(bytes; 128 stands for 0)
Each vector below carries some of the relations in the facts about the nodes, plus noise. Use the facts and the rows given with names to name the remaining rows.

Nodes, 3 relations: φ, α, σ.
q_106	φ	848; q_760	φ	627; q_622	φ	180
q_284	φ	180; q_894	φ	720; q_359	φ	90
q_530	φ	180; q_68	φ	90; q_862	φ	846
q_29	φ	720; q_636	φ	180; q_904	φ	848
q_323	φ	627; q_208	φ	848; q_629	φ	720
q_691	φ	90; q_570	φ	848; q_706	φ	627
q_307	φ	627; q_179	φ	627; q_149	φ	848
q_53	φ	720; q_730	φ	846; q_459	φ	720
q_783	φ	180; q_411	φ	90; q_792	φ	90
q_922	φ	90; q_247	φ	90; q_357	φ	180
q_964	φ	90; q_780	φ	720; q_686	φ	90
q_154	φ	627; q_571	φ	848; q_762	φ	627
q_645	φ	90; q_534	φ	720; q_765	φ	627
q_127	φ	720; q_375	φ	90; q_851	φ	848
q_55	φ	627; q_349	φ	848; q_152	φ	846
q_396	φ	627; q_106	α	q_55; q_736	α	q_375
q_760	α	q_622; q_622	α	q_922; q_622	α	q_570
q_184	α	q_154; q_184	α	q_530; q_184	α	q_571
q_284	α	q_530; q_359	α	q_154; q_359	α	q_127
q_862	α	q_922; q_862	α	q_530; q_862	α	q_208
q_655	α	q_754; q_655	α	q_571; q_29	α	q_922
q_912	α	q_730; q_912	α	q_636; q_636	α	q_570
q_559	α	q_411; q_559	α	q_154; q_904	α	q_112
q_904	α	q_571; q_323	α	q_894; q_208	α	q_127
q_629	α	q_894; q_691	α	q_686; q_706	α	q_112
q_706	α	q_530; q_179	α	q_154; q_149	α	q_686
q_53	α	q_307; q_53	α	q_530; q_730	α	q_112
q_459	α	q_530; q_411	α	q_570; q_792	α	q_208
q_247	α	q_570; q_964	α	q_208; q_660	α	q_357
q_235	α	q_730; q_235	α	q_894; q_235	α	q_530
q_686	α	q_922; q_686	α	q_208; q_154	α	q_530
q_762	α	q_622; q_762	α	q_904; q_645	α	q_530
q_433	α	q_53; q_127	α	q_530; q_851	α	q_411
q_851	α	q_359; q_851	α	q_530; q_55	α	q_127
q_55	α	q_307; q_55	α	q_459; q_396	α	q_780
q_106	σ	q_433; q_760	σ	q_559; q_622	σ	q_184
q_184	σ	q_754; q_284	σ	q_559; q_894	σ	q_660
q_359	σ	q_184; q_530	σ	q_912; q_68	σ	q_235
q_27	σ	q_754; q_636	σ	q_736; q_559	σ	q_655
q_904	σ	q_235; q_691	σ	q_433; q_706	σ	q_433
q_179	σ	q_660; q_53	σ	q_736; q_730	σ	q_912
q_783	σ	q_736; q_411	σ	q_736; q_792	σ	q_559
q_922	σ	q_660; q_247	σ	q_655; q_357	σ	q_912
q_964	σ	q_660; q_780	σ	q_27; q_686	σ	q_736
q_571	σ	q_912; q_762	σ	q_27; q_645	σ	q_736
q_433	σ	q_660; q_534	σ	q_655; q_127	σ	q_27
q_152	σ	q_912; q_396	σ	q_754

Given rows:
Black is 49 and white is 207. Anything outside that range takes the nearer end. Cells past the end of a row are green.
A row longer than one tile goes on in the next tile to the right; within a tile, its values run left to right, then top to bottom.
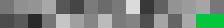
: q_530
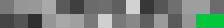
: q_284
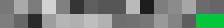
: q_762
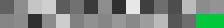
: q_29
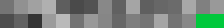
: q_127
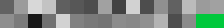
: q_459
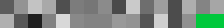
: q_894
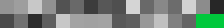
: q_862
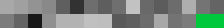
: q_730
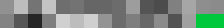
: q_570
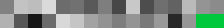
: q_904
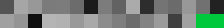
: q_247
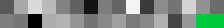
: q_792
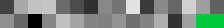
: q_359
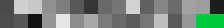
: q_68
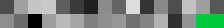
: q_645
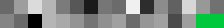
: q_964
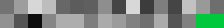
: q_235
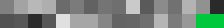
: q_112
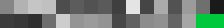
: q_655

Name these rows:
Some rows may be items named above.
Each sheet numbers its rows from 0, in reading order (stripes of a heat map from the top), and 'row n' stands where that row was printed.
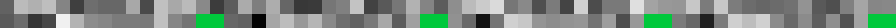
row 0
q_307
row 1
q_411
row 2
q_208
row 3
q_570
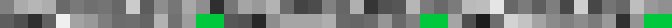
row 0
q_112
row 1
q_559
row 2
q_904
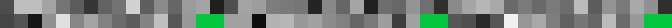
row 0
q_68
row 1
q_247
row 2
q_112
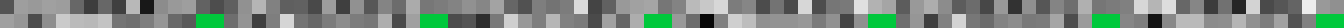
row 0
q_760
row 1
q_53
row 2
q_530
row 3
q_208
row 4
q_53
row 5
q_149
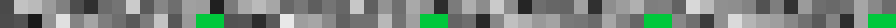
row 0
q_68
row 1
q_112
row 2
q_55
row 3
q_349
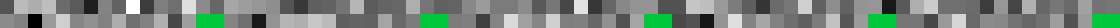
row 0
q_686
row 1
q_730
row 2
q_622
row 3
q_68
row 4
q_534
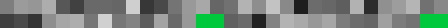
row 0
q_284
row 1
q_55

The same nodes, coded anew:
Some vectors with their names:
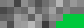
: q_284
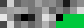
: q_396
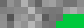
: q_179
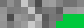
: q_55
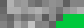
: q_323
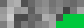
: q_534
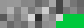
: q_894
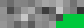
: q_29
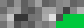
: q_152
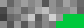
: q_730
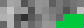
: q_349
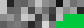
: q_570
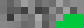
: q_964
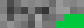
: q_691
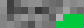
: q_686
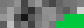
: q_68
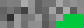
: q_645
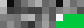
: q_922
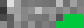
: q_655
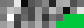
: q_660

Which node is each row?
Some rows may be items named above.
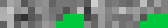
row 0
q_349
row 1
q_655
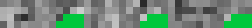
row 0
q_765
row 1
q_154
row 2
q_686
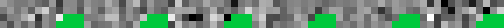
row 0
q_112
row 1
q_127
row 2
q_396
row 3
q_534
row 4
q_149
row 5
q_357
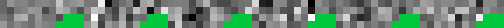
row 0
q_559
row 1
q_660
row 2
q_375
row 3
q_530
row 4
q_783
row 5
q_571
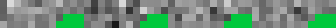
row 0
q_629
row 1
q_247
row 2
q_851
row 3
q_149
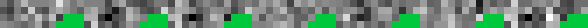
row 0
q_862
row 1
q_375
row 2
q_736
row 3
q_106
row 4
q_783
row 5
q_307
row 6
q_780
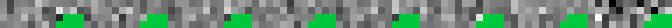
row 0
q_760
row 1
q_754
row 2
q_912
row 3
q_433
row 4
q_912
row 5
q_208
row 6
q_904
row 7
q_357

